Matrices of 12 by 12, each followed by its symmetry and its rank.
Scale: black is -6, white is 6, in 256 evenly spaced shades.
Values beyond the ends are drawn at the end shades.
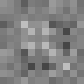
symmetric, rank two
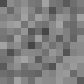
symmetric, full rank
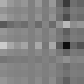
neither, rank one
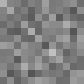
symmetric, full rank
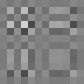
symmetric, rank one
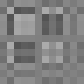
symmetric, rank one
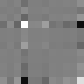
symmetric, rank one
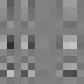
neither, rank one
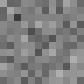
symmetric, full rank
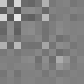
symmetric, rank two
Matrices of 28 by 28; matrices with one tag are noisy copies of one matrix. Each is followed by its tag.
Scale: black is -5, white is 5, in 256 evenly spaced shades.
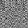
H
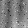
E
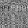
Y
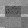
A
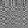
H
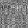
Y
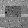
A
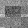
A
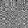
H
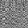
H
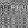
Y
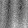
E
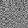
H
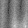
E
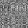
Y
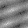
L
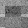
A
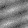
L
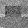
A
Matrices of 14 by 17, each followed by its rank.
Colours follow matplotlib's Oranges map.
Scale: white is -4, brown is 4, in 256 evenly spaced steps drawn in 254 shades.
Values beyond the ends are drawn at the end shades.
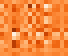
two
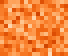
full rank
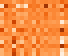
two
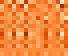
two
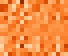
three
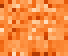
three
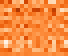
three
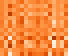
two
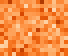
full rank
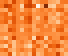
three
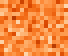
full rank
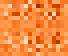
three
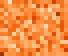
full rank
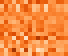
three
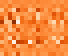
three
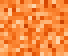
full rank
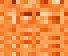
two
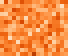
full rank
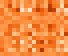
three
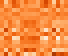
two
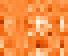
two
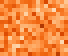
full rank
